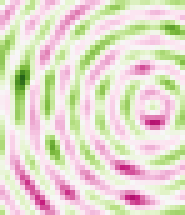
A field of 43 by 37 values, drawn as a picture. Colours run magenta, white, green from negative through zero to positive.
Lone odd cells: none. Grain: blotchy. Rings: centred on the middle right. Histogram: bell-shaped. Odd rows or columns: none.
